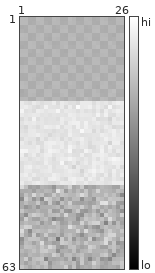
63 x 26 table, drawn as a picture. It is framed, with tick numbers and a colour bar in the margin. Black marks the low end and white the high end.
It is made of 3 by 1 panels. Panel 1,1: high, checkered, faint in contrast. Panel 2,1: very high, fine-grained, faint in contrast. Panel 3,1: high, fine-grained.
